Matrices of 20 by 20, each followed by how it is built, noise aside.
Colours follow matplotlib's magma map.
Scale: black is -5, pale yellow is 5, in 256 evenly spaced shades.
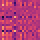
low rank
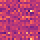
low rank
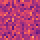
low rank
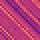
Toeplitz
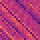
Toeplitz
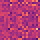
low rank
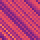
Toeplitz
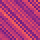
Toeplitz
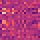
low rank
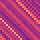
Toeplitz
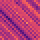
Toeplitz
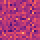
low rank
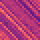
Toeplitz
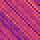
Toeplitz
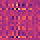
low rank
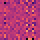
low rank
